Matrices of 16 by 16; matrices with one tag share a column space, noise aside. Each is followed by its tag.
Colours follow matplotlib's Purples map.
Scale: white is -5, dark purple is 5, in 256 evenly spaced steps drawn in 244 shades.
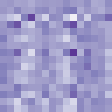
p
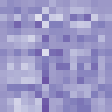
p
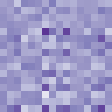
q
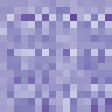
p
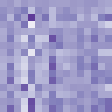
p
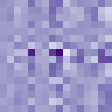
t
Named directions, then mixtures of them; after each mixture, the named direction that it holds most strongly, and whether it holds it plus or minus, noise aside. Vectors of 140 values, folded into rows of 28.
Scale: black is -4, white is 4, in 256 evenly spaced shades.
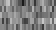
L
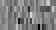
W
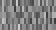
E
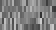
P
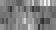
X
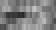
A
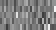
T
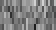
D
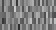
E, minus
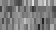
X, plus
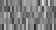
D, plus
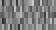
E, minus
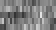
A, plus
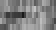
A, plus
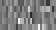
W, minus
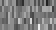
W, minus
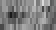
A, plus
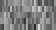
D, plus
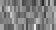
D, minus
